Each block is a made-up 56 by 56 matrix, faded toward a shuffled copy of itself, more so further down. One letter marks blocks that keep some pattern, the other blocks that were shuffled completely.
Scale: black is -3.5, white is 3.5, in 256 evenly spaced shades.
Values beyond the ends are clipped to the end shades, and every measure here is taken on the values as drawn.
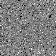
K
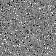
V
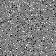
K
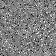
K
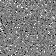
K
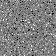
V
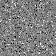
V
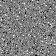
V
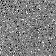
K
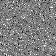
K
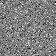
V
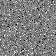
V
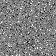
V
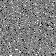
K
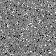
V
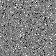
V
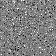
K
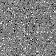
K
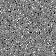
V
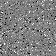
K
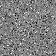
K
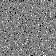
K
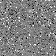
K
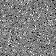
K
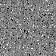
K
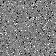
V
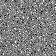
V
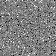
K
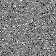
V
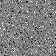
K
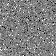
V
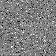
K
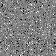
K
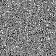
K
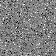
K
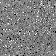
K
